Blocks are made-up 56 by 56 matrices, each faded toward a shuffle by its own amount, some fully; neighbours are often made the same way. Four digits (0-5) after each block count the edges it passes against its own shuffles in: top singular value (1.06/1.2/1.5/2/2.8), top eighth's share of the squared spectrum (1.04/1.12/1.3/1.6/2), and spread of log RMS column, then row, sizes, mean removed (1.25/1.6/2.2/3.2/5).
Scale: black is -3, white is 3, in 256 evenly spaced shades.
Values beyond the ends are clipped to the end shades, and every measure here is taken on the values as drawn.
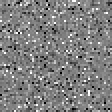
2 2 1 0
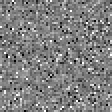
1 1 0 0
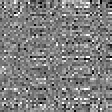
4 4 3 3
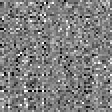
4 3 2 2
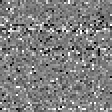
1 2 0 2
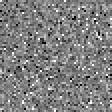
0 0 0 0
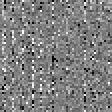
2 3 3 1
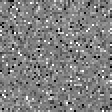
1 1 1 0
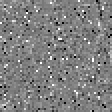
0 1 1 0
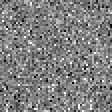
1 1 0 0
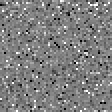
0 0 0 0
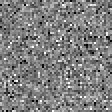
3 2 0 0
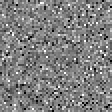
1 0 0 0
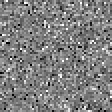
1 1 0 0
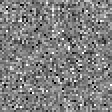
2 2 1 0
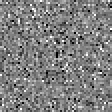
2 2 0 0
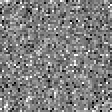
3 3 1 1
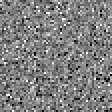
3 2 0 0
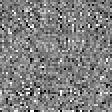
3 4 2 2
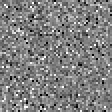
2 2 0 0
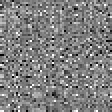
4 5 3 3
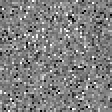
0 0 0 0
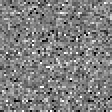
1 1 0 2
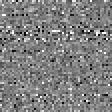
1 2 0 3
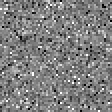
1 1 0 0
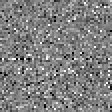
1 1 0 2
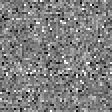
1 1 0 2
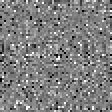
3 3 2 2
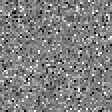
2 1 0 0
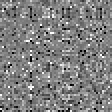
4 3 2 1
